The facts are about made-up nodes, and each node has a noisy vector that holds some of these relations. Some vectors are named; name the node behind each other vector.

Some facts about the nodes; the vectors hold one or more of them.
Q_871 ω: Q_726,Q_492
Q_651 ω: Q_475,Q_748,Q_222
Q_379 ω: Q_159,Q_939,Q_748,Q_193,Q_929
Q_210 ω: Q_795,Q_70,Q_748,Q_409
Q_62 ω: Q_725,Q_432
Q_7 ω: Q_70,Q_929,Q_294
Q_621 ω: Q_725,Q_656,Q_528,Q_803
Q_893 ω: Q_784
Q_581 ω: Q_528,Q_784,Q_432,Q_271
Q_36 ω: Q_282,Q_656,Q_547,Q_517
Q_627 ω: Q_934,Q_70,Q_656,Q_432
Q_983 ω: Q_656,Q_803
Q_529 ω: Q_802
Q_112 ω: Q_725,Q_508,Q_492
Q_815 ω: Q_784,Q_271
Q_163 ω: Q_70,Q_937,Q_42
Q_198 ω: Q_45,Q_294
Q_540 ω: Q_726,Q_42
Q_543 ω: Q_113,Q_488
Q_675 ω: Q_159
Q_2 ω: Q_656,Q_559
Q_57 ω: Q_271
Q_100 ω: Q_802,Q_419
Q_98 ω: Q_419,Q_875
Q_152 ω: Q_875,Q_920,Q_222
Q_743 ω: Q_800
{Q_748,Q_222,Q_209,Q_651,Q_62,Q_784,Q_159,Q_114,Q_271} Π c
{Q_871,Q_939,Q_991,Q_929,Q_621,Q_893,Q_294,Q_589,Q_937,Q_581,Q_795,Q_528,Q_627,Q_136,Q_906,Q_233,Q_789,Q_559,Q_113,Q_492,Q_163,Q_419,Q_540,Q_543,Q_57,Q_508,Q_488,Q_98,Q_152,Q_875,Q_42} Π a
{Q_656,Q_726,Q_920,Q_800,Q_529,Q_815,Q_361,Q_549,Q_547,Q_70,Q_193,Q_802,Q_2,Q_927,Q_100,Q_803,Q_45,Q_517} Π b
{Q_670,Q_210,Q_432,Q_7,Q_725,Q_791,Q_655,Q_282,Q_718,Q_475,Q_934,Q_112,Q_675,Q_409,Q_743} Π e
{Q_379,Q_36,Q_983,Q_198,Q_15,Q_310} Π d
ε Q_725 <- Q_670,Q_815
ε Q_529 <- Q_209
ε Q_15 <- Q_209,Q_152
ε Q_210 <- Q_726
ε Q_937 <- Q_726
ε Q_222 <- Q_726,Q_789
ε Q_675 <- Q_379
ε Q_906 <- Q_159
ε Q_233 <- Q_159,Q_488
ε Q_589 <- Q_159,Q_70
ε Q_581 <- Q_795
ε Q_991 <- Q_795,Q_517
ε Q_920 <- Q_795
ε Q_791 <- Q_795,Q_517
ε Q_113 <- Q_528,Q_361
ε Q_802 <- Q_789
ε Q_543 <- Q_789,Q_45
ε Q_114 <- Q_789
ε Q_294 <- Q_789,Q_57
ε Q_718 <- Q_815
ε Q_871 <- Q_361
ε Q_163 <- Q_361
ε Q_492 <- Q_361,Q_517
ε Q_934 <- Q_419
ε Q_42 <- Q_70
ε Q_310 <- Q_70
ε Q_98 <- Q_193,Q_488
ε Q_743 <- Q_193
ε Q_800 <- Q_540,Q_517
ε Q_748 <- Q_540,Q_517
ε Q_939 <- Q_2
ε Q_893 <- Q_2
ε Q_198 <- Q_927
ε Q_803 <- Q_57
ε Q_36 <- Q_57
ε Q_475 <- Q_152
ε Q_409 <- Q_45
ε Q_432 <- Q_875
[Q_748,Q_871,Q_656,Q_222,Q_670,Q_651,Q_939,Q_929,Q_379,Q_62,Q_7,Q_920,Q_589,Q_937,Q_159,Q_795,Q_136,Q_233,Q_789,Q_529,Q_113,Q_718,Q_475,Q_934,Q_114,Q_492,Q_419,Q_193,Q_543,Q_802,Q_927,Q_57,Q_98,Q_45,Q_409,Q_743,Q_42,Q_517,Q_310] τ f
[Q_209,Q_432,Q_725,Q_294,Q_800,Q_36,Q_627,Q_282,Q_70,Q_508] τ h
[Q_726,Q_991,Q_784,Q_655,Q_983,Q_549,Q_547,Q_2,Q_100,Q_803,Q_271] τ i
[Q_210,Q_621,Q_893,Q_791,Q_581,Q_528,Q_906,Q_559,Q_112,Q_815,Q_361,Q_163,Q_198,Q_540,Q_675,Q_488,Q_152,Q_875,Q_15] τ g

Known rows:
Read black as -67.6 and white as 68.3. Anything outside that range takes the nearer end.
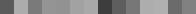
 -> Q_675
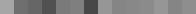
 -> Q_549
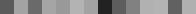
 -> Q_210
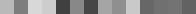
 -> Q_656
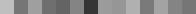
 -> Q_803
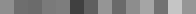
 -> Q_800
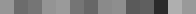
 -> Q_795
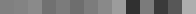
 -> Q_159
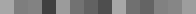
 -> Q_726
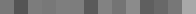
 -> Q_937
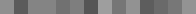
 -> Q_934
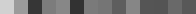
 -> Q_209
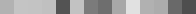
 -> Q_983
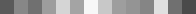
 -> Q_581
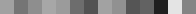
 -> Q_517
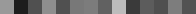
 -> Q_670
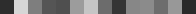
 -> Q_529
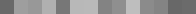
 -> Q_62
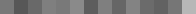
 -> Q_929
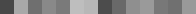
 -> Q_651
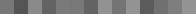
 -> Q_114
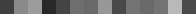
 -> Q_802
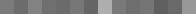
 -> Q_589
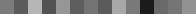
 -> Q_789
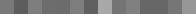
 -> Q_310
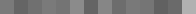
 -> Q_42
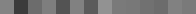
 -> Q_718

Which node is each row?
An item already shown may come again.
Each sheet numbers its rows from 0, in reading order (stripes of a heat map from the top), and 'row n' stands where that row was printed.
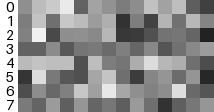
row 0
Q_621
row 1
Q_540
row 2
Q_152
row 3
Q_222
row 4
Q_983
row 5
Q_529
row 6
Q_893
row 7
Q_45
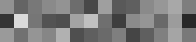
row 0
Q_791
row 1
Q_529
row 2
Q_361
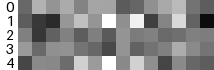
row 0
Q_112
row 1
Q_815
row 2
Q_718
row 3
Q_559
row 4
Q_57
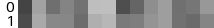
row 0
Q_651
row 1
Q_743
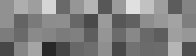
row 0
Q_627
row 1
Q_791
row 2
Q_492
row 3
Q_802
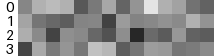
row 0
Q_36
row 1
Q_991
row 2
Q_15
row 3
Q_871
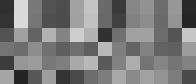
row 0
Q_529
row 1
Q_529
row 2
Q_7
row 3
Q_233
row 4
Q_543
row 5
Q_725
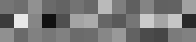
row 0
Q_233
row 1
Q_100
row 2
Q_927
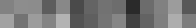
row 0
Q_875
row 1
Q_361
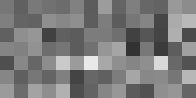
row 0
Q_920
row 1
Q_748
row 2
Q_419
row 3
Q_193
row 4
Q_893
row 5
Q_294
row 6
Q_528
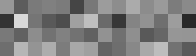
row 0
Q_432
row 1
Q_529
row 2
Q_113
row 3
Q_112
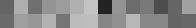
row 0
Q_379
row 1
Q_62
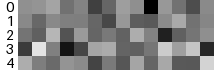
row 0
Q_488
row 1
Q_906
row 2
Q_789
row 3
Q_100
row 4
Q_70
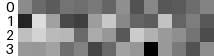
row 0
Q_475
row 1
Q_98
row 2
Q_2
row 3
Q_488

